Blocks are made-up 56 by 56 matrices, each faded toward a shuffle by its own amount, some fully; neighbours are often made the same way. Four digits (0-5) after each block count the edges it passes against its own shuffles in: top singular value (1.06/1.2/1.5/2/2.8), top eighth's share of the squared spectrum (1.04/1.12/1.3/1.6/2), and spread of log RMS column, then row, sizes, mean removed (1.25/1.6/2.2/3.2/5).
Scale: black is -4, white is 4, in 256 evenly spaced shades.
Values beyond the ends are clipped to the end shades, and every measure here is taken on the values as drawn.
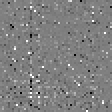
2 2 1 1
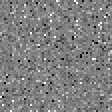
0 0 0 0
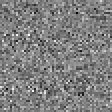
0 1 0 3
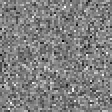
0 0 0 0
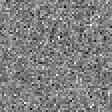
0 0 0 0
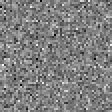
1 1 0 0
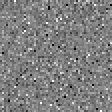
0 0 0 0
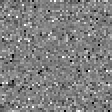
1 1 0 2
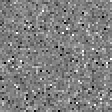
0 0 0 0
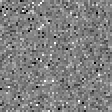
0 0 0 0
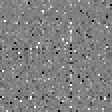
3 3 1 1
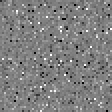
0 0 0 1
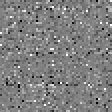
3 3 1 1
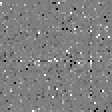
3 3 1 1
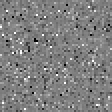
1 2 0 0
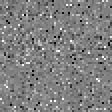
2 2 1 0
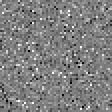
1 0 0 0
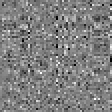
4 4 2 2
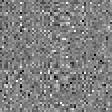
4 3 2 2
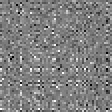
4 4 2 2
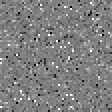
1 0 0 0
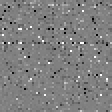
3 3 0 1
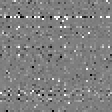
4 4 1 2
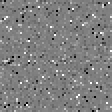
1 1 0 0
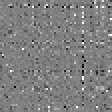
4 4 2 2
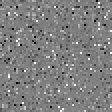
1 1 0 0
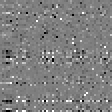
4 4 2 2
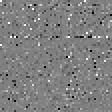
3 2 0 1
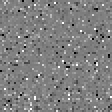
2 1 0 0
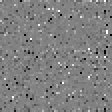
3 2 0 0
